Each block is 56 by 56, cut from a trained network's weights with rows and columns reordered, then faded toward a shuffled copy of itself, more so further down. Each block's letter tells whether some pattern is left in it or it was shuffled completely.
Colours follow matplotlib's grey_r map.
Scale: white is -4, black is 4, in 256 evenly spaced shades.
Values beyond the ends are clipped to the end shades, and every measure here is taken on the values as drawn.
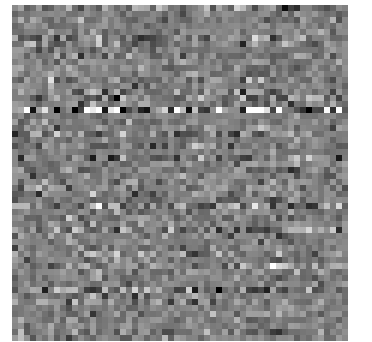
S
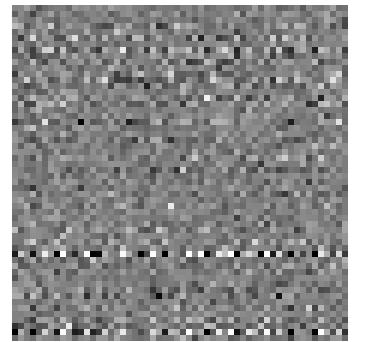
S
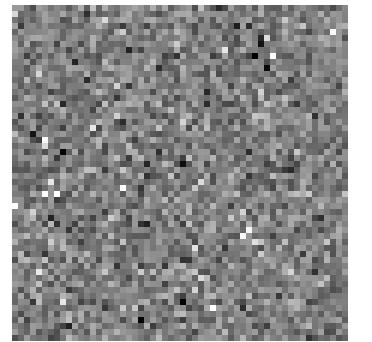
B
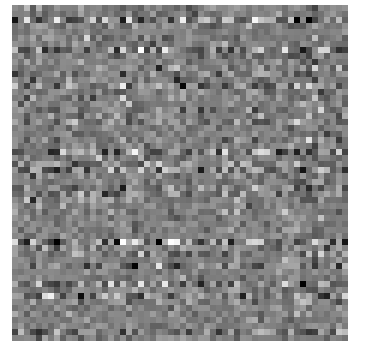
S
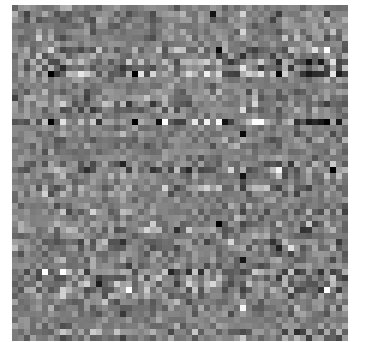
S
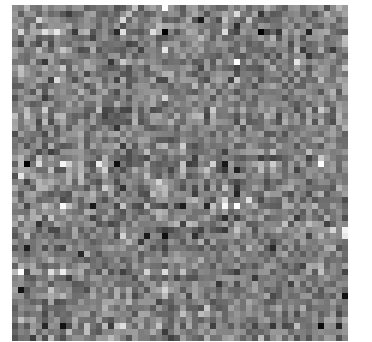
S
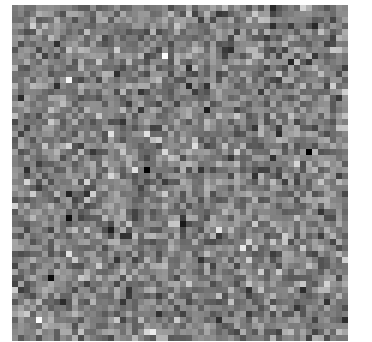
B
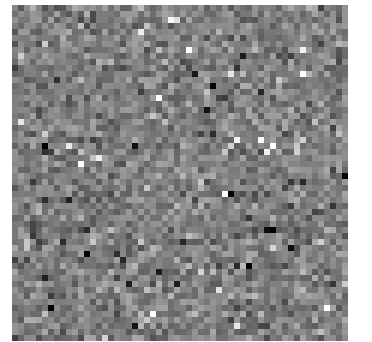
B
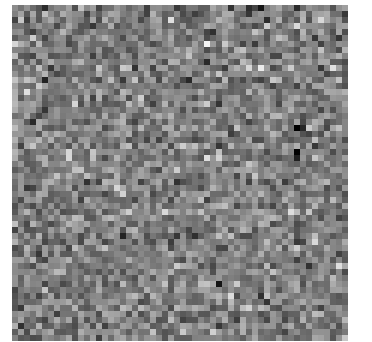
S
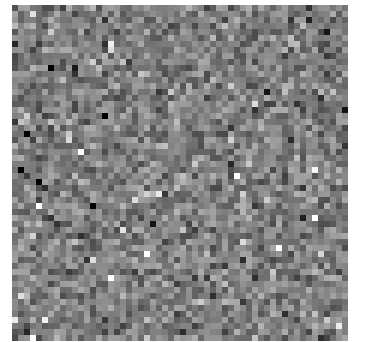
B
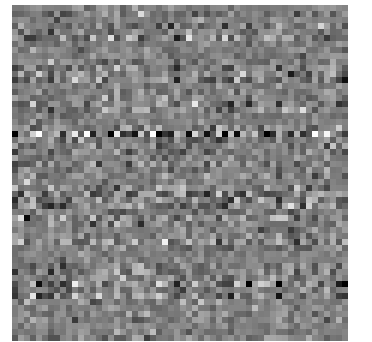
S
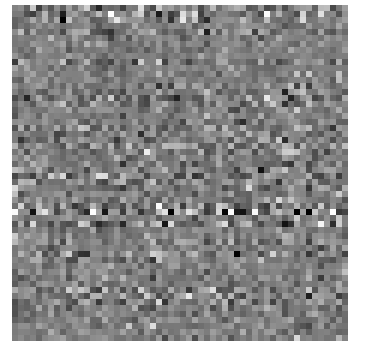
S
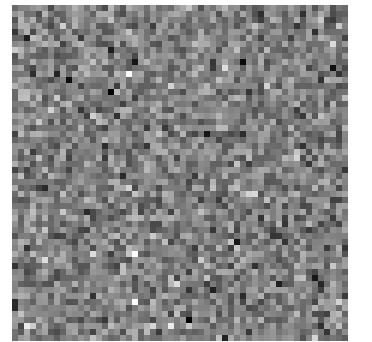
B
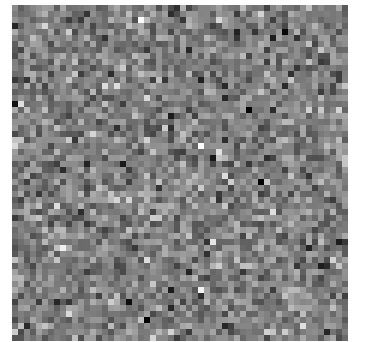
B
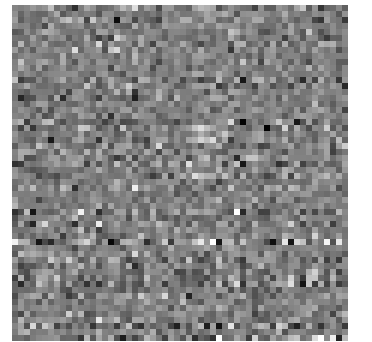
S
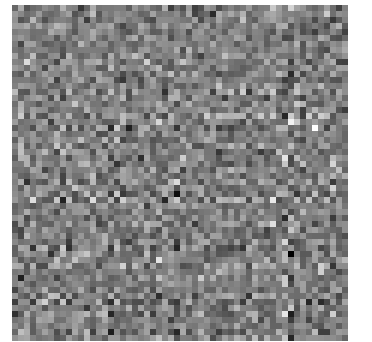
S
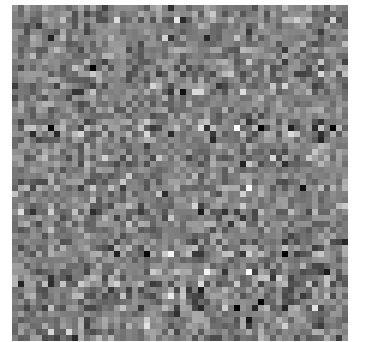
S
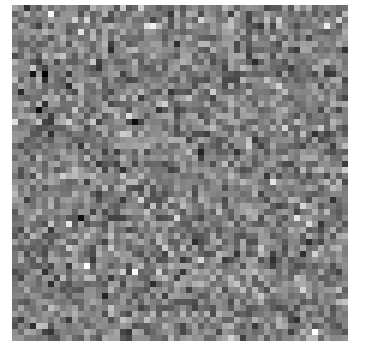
B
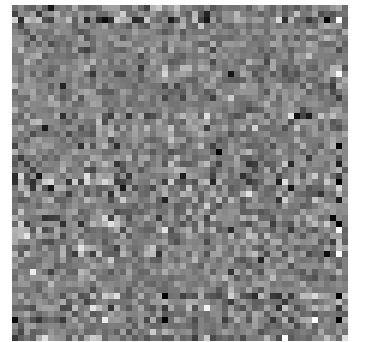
S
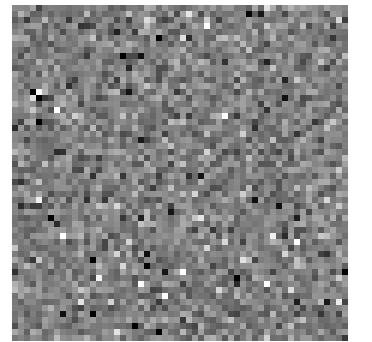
B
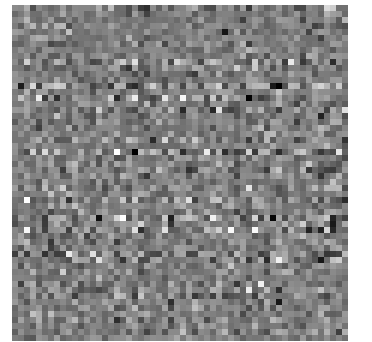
S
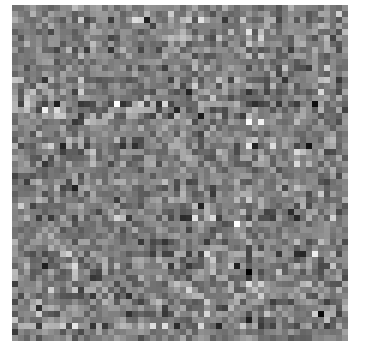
S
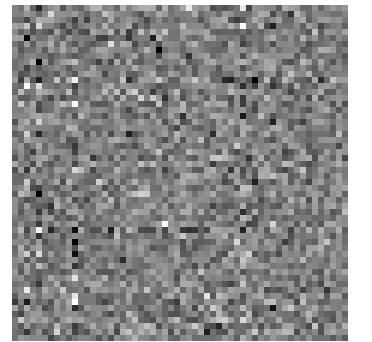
S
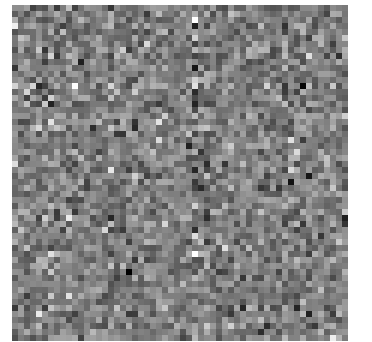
S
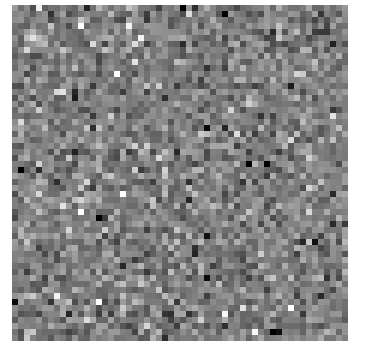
B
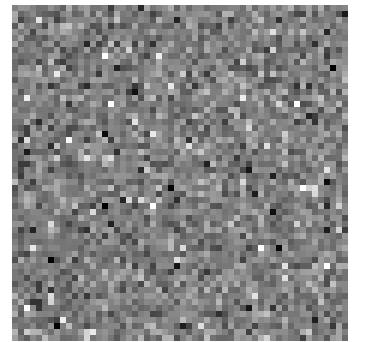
B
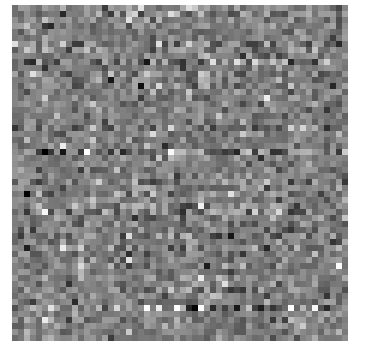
S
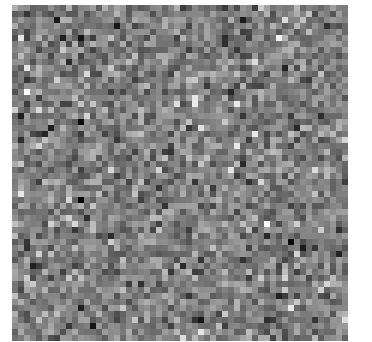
B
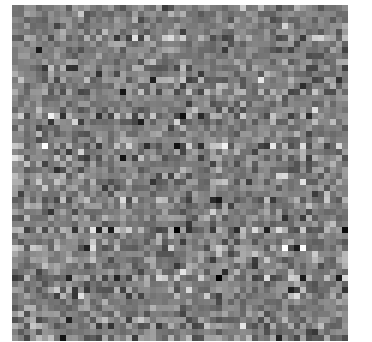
S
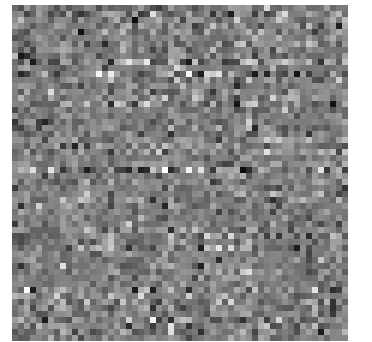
S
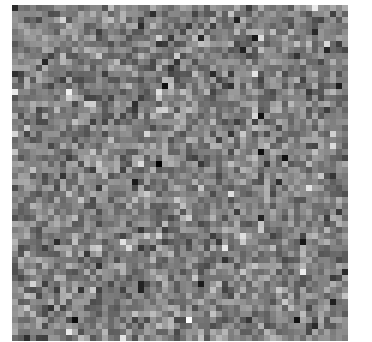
B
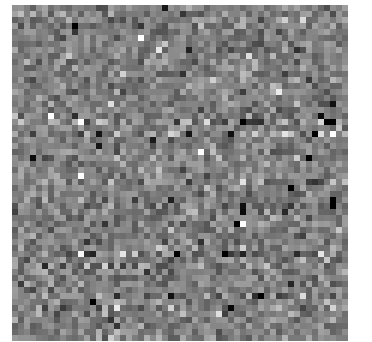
S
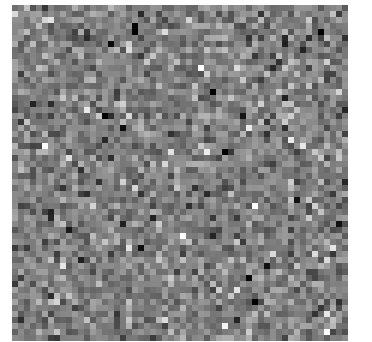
B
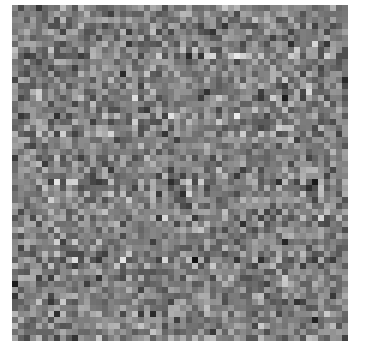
S
